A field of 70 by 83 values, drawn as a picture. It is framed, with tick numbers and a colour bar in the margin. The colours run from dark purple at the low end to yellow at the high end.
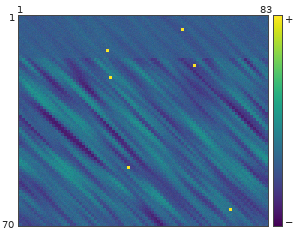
Grain: diagonal, down to the right. Average level on the scale: 30%. Seam: horizontal, 20% of the way down, the top part calmer. Lone odd cells: 6, each higher than its neighbours. Mirror symmetry: none. Slope: none.
